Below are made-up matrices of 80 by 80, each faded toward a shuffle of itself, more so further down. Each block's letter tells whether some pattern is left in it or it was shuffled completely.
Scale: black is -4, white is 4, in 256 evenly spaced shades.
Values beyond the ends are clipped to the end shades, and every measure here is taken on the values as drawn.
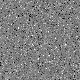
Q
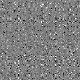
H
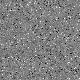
Q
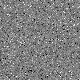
Q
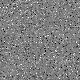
Q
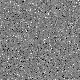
Q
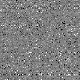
H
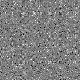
H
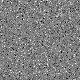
Q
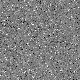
Q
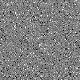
H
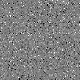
H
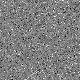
Q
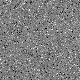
Q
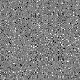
H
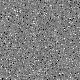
Q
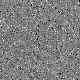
Q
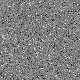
Q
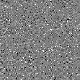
H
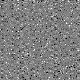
H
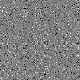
H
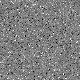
Q
